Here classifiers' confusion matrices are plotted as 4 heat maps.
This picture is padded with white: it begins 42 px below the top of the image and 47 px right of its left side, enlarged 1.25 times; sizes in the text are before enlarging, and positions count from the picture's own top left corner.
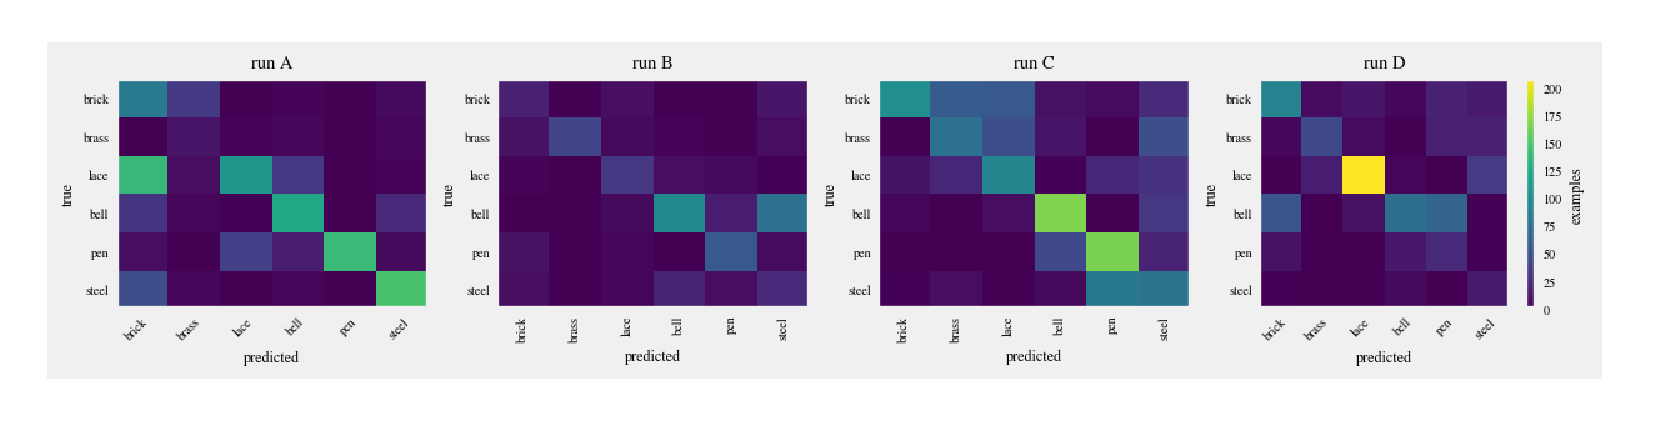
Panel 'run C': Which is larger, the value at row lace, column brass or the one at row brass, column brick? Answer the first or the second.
the first
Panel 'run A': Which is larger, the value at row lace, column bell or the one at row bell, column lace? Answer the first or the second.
the first
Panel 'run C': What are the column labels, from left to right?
brick, brass, lace, bell, pen, steel
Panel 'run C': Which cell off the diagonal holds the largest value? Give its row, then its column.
steel, pen
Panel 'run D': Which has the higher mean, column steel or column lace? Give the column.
lace
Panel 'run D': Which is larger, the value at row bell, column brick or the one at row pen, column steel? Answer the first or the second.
the first
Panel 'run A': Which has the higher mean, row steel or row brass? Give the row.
steel
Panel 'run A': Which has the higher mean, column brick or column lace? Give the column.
brick
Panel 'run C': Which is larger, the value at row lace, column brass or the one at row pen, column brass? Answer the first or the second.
the first
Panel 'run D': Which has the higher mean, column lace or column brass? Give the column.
lace
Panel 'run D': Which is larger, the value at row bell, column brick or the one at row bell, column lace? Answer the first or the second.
the first
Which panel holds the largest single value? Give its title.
run D
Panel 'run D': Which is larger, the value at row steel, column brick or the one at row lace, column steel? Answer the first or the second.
the second
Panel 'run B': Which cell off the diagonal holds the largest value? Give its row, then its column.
bell, steel
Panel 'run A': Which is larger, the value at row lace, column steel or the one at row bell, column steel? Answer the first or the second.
the second
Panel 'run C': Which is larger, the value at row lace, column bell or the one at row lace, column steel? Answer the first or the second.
the second
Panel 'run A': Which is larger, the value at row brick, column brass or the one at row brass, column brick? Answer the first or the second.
the first
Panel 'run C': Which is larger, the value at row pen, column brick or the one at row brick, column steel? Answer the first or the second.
the second
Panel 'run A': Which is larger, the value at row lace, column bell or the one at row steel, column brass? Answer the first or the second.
the first
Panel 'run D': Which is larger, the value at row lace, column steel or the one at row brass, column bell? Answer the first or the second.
the first
